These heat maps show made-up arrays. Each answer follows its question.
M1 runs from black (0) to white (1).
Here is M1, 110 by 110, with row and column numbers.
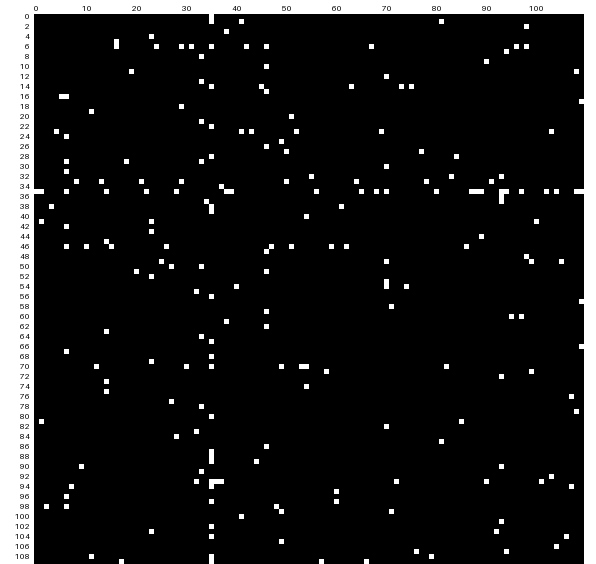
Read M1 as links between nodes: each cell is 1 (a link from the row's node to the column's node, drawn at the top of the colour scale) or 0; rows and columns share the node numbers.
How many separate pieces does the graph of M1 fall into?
1
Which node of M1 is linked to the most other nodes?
node 35
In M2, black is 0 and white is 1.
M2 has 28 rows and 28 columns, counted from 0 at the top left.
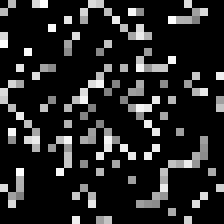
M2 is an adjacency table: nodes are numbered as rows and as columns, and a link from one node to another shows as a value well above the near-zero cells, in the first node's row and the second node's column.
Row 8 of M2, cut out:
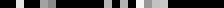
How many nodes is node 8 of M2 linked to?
9
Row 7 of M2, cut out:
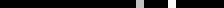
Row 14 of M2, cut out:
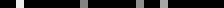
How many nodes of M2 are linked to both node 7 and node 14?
1
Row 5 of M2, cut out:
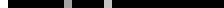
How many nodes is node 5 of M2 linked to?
3
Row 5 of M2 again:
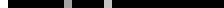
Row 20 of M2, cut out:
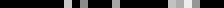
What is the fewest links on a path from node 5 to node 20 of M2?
2
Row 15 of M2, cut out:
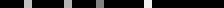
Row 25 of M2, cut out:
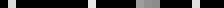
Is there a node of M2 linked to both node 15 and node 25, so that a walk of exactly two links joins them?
yes
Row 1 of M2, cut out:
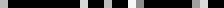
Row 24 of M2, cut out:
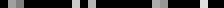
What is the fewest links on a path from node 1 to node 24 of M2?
1
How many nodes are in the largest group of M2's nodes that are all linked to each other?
3
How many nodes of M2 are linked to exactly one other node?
1
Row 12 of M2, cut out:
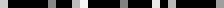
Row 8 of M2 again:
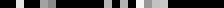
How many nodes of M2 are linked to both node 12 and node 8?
3
